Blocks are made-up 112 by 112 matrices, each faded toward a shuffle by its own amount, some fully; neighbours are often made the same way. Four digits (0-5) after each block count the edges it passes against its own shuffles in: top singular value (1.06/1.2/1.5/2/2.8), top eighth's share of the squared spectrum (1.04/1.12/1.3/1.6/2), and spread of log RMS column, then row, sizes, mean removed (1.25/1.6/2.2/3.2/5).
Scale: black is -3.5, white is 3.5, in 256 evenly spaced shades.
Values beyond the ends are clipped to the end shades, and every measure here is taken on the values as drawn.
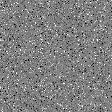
3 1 0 0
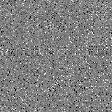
4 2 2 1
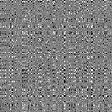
5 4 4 4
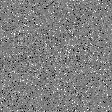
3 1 0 0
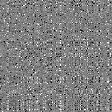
5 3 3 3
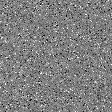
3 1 0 0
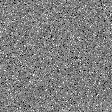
0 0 0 0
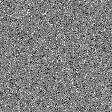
0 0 0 0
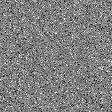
0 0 1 0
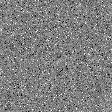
0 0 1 0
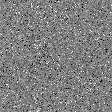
0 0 0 0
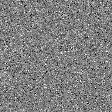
0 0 1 0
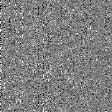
2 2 4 0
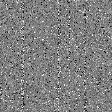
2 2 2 0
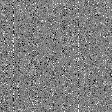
2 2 3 0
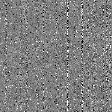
2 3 3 0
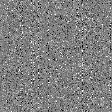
2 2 3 0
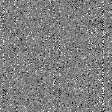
2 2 3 0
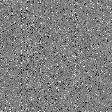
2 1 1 0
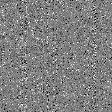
1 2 2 0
